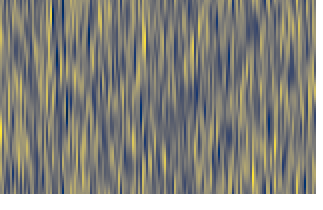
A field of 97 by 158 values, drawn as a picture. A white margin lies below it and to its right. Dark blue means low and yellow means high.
No overall slope runs across the table. The grain runs up and down. On average the colour sits 50% of the way up the scale. The values follow a bell shape. The halves do not mirror each other.
